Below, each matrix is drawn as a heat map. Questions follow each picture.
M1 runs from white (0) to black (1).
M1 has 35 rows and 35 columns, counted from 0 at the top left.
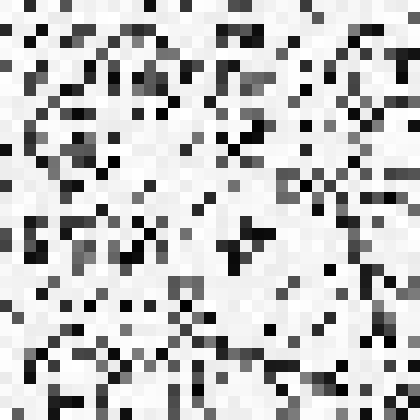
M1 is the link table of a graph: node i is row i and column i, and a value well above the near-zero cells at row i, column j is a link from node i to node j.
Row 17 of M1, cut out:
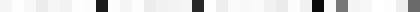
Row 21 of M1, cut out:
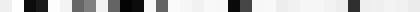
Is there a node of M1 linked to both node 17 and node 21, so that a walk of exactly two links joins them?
no
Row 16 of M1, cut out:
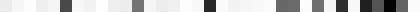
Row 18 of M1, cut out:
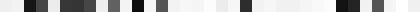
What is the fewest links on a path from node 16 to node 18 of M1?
2
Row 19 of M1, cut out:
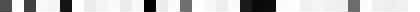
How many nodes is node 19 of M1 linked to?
9
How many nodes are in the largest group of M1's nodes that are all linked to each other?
7
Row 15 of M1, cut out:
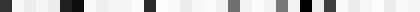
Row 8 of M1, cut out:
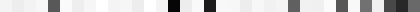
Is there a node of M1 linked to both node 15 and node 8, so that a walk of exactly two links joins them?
no
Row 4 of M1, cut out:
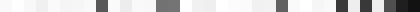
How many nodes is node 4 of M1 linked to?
9
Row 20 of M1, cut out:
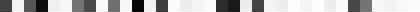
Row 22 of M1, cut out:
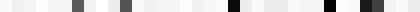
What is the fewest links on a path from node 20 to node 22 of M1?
2
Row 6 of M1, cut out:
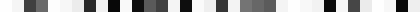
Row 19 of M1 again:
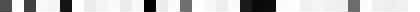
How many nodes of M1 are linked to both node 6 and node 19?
7
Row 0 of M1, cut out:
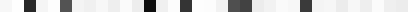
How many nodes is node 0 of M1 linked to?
7
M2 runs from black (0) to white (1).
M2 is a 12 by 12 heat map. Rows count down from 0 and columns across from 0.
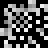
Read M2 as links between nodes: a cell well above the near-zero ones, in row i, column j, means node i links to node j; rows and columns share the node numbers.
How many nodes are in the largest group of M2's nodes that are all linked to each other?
3
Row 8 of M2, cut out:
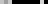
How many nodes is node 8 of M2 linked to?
4
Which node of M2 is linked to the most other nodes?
node 2
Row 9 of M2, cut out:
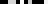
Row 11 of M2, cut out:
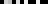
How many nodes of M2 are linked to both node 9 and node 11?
1
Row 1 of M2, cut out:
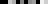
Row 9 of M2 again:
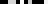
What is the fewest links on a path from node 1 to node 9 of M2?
2
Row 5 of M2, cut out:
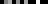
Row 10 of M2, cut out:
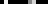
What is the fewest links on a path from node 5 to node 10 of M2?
2
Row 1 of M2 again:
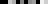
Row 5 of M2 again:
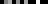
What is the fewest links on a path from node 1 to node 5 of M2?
1
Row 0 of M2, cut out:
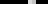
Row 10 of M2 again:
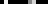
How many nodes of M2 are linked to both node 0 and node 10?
2
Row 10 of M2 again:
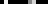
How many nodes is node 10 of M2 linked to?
3
